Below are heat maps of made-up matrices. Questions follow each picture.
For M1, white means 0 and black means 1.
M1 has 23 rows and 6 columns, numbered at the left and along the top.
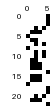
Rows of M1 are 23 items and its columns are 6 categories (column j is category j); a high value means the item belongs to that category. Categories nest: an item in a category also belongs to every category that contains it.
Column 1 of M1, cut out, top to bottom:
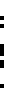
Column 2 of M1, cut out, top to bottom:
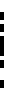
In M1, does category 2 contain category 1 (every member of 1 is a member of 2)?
yes
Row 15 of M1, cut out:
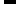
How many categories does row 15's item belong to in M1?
3
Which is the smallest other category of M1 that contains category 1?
2
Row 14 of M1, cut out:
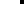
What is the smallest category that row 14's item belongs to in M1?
5
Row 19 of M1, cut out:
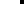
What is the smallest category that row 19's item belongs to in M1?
5
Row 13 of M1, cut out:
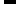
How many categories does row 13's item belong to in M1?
3
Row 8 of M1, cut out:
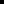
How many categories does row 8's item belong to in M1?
1
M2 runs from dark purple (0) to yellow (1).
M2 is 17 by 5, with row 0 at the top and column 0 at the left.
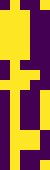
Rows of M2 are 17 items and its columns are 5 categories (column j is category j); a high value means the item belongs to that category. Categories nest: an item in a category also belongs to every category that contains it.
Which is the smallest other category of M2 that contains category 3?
2
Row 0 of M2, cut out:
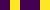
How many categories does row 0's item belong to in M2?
2
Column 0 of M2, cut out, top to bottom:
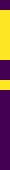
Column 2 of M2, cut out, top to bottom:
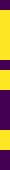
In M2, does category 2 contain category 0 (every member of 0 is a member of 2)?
yes
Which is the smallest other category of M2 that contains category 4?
1
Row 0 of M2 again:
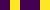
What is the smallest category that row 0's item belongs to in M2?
4
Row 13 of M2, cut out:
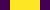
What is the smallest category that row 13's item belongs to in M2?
3
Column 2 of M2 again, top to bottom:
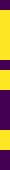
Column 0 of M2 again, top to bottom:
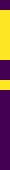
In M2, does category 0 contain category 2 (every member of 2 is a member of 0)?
no
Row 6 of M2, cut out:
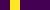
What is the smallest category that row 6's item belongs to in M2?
1
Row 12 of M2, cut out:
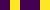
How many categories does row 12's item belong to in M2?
2
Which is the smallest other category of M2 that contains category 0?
2
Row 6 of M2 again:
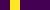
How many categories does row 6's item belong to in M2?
1
